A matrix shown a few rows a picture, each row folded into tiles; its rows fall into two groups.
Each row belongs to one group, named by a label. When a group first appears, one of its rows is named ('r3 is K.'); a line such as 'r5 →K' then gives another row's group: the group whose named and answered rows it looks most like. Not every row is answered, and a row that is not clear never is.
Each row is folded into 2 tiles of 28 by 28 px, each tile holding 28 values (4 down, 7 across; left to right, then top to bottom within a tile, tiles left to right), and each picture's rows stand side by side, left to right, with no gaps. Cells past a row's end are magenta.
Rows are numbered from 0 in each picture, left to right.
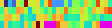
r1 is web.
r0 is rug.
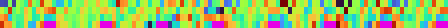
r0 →web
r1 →web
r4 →web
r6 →web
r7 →web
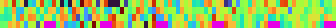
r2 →web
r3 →rug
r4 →web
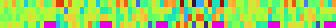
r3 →rug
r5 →rug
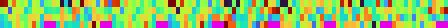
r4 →web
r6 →rug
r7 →web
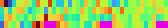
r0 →rug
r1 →web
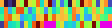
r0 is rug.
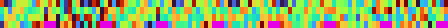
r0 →rug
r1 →rug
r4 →rug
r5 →web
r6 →web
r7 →rug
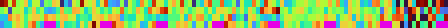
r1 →rug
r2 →web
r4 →web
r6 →rug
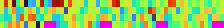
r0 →rug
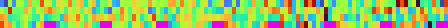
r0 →web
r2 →web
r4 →web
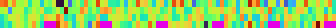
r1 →web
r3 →rug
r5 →rug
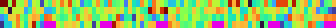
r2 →web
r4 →rug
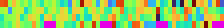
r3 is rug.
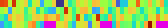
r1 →web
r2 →rug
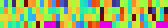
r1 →rug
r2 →web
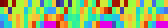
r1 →web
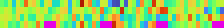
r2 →web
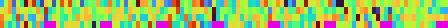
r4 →rug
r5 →rug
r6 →web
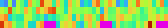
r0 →web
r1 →rug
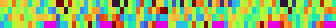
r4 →rug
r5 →web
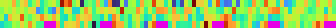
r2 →web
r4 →web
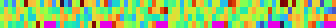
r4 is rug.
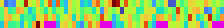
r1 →rug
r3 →web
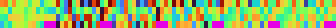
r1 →rug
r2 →rug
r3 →rug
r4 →rug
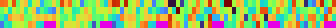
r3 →web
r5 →rug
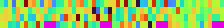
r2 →rug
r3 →web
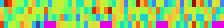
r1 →web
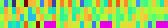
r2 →rug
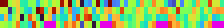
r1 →rug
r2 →web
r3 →web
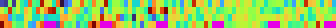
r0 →web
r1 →rug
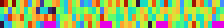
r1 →rug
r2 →rug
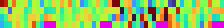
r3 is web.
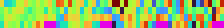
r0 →rug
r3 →rug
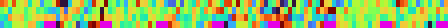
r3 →web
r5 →web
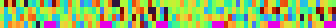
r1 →rug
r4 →web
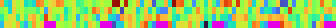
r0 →rug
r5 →web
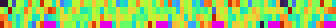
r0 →web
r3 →rug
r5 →web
